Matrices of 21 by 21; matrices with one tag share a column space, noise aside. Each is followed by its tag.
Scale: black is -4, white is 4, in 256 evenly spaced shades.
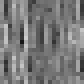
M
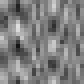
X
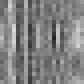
M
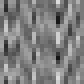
X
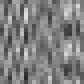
X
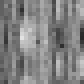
M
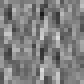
X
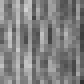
M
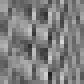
X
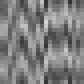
X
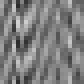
X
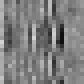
M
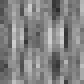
M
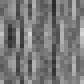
M
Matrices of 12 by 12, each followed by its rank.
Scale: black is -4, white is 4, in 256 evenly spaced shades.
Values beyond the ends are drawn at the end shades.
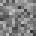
full rank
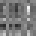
two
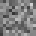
full rank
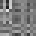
two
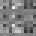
two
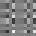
one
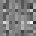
two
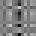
one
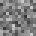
full rank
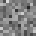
full rank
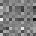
two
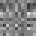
two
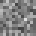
full rank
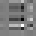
one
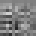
two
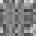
two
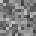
full rank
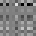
one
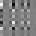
one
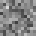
full rank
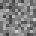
full rank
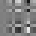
one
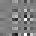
one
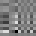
one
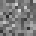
full rank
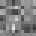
two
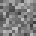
full rank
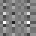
one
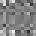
two
